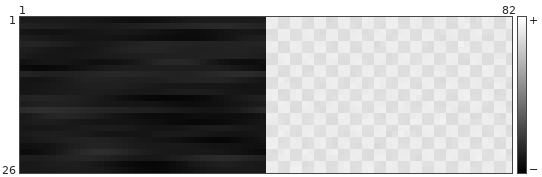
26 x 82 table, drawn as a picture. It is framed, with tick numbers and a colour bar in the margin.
The table splits into one row of 2 panels. Panel 1,1: very low, streaked across, faint in contrast. Panel 1,2: very high, checkered, faint in contrast.
